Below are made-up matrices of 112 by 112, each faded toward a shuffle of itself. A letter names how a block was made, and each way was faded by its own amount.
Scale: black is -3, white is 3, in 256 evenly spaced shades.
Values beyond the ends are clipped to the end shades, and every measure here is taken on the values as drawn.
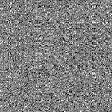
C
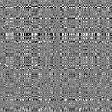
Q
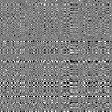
Q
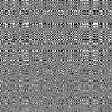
Q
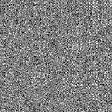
C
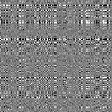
Q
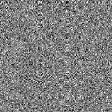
C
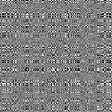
Q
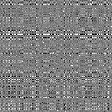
Q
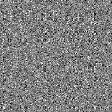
C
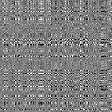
Q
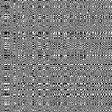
Q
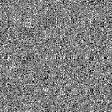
C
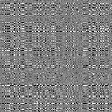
Q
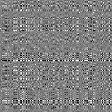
Q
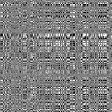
Q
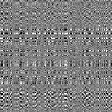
Q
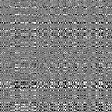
Q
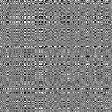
Q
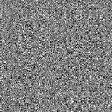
C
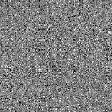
C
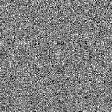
C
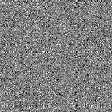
C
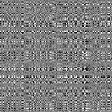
Q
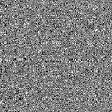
C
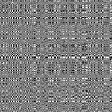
Q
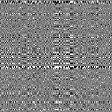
Q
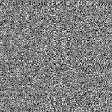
C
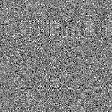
C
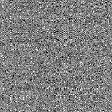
C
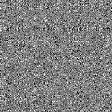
C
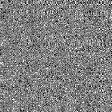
C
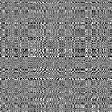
Q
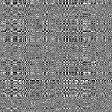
Q
